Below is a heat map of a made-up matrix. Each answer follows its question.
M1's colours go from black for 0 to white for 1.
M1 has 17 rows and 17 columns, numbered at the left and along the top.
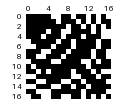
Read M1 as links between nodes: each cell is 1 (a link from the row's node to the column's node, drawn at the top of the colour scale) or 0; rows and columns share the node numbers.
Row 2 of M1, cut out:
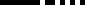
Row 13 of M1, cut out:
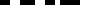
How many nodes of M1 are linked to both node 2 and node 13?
2
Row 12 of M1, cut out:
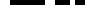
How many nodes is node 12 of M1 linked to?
5
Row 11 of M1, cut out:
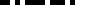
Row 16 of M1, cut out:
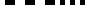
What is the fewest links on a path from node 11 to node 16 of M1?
1
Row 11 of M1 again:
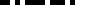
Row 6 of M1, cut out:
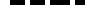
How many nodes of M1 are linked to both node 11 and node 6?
1
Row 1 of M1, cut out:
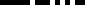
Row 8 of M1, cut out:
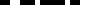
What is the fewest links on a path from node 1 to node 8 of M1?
4
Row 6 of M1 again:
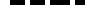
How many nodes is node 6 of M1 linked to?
5
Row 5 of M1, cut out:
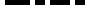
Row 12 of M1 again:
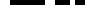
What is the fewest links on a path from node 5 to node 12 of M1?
2
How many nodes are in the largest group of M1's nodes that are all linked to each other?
5
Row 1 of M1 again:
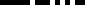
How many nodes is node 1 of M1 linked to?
4
